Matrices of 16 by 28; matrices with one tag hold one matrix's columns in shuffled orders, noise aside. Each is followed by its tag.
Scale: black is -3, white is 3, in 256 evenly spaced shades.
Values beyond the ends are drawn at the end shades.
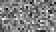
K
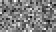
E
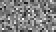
K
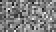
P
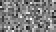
P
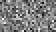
K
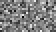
E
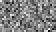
E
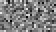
E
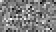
K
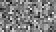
P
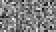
P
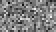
K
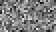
K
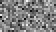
E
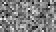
P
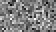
K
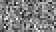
P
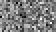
P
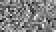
E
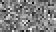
K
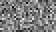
K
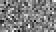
E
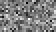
K
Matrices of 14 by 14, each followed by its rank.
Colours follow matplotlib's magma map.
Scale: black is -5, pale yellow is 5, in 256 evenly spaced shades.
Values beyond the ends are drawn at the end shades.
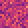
full rank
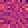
three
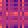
one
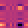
one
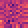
three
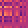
one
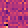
three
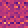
three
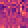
three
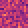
full rank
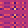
one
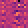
three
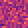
full rank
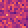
full rank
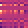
one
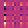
one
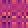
one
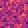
full rank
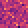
full rank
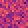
full rank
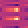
one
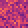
full rank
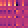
one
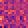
three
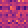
three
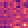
three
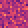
full rank
